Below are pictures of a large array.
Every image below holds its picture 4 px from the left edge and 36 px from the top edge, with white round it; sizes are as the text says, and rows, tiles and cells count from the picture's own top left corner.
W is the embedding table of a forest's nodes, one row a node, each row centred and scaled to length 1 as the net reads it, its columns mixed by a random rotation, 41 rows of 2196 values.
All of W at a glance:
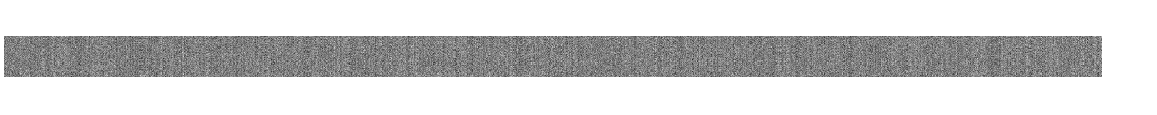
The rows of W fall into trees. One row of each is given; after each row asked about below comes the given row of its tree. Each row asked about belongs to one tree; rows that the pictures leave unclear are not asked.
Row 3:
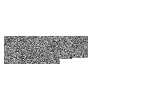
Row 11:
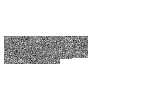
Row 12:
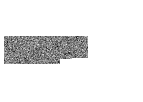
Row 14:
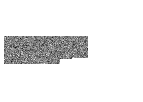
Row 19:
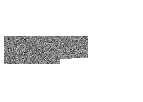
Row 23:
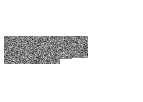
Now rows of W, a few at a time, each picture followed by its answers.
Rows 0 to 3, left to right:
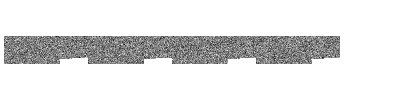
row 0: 19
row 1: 12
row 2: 14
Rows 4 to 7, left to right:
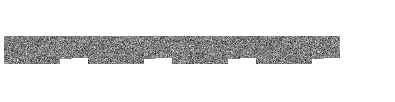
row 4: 23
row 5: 12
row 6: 3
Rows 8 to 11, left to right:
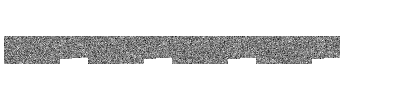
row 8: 19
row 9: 14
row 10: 11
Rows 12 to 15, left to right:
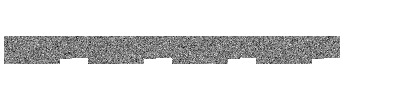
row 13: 14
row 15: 12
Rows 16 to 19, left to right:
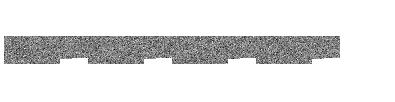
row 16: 11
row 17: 23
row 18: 12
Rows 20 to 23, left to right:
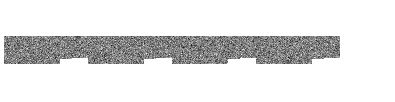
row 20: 12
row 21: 19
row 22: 14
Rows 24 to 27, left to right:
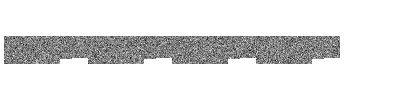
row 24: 14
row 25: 14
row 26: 23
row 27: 23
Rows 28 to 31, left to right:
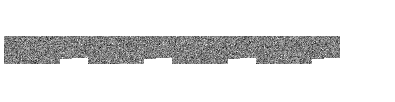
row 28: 23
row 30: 12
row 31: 14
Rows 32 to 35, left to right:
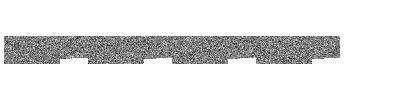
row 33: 14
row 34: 19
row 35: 23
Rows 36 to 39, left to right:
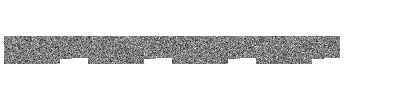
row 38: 12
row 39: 3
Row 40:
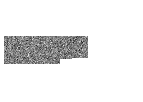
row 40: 12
